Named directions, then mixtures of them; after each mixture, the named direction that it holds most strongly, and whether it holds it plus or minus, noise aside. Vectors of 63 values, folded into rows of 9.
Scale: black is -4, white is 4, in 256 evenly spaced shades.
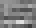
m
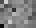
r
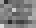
r, minus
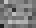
r, plus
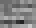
m, minus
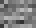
m, minus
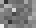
r, minus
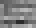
m, minus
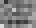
r, minus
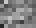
r, plus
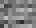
m, minus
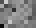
r, plus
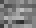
m, minus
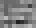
m, minus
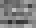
m, minus
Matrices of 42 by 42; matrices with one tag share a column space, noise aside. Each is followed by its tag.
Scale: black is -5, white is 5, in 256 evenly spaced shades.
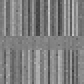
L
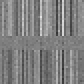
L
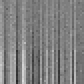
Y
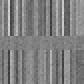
L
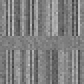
L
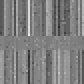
L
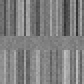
L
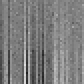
Y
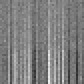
Y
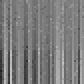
Y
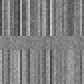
L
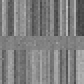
L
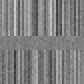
L
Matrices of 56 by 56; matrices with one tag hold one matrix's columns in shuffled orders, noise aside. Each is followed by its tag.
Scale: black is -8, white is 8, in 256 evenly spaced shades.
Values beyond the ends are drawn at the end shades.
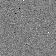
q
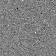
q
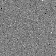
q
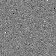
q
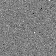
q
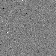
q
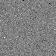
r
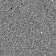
q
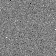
r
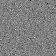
r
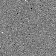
q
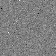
q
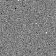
q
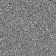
r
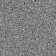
r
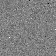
r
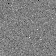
r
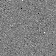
q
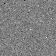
r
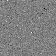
q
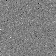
r
